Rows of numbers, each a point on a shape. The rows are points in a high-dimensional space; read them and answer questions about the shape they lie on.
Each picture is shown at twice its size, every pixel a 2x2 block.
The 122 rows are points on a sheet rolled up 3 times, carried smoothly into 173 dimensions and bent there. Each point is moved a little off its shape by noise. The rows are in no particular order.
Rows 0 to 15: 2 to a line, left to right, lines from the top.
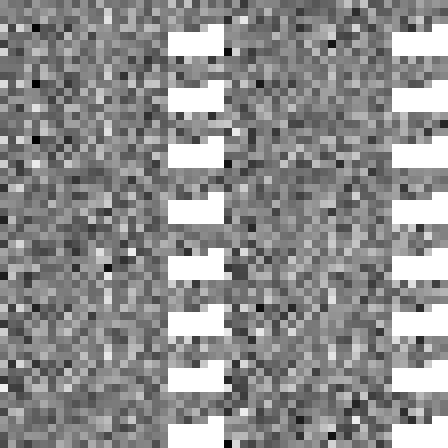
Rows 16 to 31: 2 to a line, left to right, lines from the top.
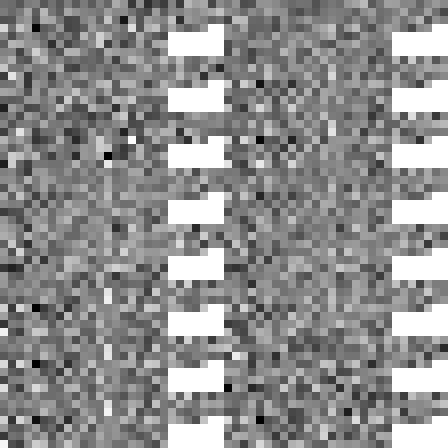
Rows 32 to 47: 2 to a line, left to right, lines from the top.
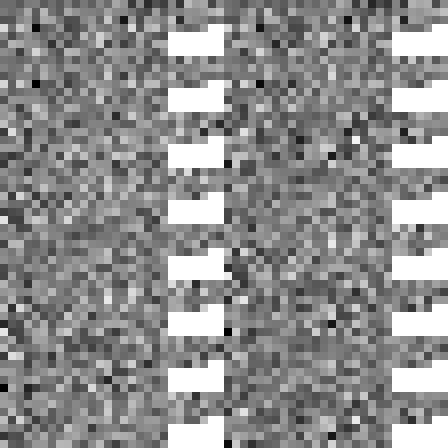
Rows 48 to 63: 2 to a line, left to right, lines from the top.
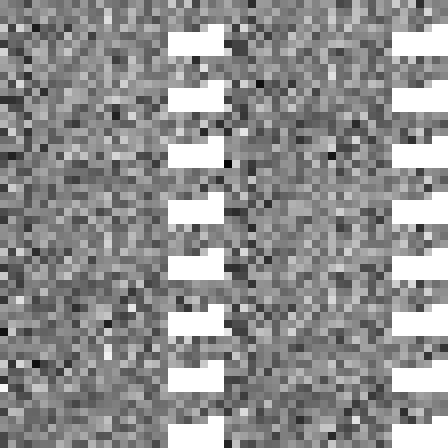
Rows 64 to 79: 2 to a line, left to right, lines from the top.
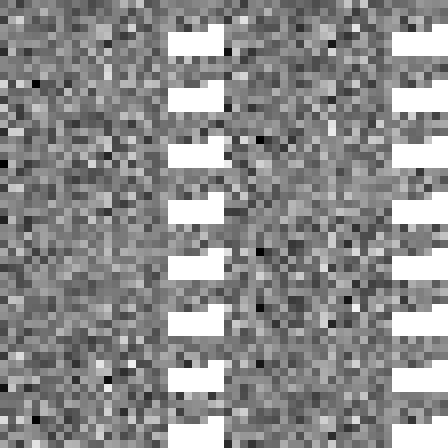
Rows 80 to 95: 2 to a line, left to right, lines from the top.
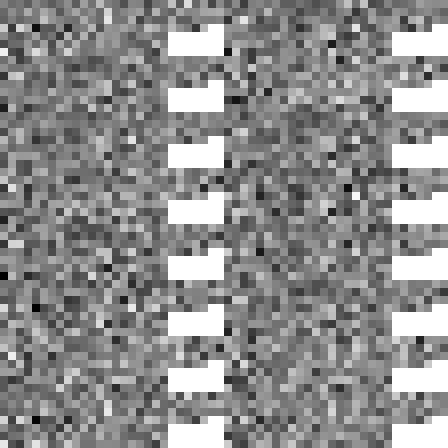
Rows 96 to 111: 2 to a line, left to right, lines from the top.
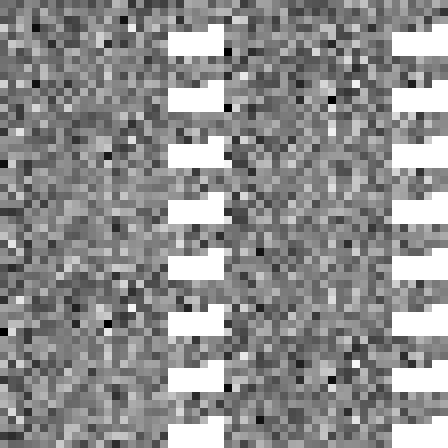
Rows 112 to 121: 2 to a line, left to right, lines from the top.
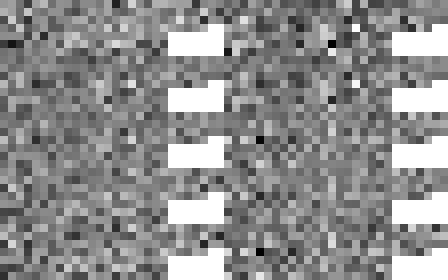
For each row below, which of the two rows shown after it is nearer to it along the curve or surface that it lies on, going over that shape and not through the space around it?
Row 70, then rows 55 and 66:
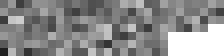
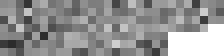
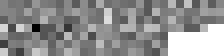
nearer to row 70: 55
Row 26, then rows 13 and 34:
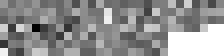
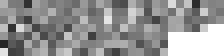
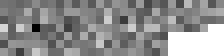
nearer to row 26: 13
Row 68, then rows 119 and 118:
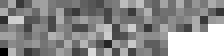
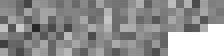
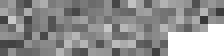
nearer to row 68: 118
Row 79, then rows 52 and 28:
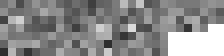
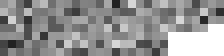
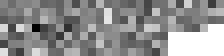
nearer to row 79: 52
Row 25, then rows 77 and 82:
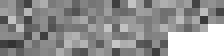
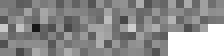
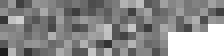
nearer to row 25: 82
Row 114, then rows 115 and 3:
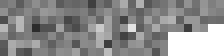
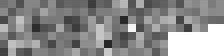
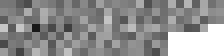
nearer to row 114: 3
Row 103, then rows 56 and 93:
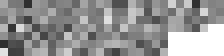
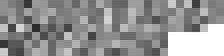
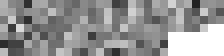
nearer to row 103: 93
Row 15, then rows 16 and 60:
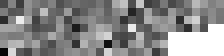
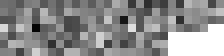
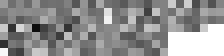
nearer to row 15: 16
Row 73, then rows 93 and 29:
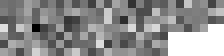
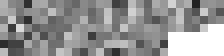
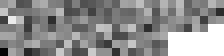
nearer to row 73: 93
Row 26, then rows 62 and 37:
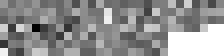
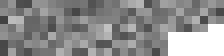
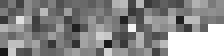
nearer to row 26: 37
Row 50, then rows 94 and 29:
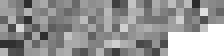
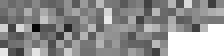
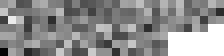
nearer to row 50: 94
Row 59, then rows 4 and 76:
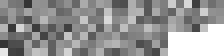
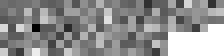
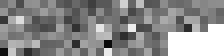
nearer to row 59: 4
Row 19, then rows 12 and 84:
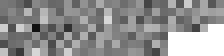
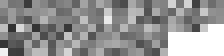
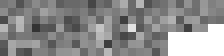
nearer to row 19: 84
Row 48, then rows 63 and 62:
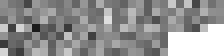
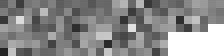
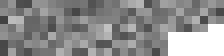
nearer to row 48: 63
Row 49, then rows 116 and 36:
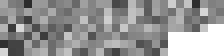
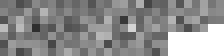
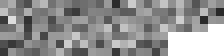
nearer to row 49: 36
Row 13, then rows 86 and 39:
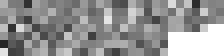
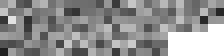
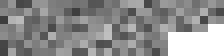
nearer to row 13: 86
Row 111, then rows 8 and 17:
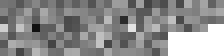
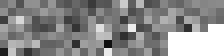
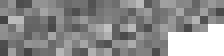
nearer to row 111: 8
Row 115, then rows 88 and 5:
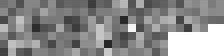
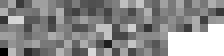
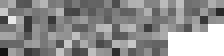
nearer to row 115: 88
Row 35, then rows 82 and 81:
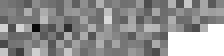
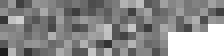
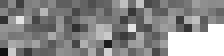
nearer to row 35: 81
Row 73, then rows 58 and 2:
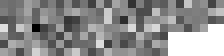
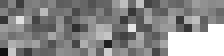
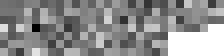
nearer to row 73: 2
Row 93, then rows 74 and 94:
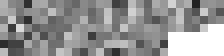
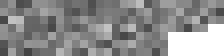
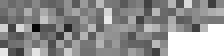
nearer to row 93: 94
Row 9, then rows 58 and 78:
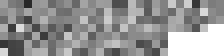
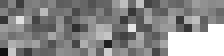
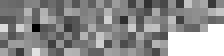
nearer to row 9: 78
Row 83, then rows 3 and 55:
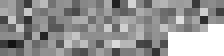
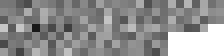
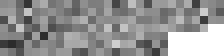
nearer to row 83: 55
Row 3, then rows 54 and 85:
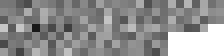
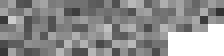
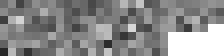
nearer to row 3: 85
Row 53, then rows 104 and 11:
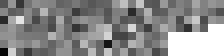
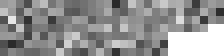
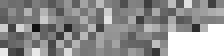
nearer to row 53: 104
